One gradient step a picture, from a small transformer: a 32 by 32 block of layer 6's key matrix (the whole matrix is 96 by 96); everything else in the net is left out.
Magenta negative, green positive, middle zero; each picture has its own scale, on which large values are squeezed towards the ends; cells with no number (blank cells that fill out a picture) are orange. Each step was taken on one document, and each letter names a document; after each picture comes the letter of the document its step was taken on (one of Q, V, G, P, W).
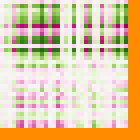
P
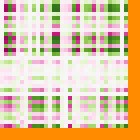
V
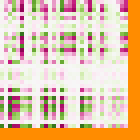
V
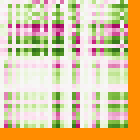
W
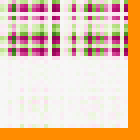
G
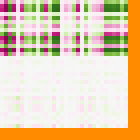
V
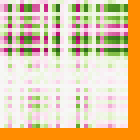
V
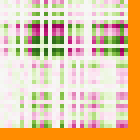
W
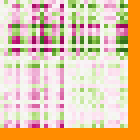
W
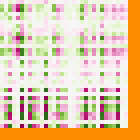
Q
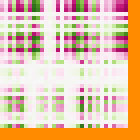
V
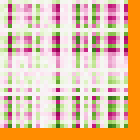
G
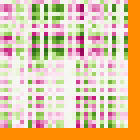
G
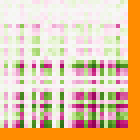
W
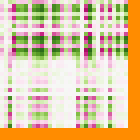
G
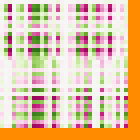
G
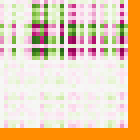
P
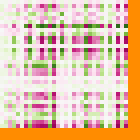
W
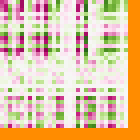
Q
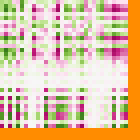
Q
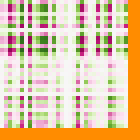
G
